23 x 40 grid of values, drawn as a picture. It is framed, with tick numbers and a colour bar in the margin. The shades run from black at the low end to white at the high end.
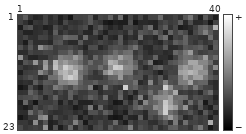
Odd rows or columns: none. Histogram: skewed, a long tail of high values. Average level on the scale: 30%. Bumps: four.
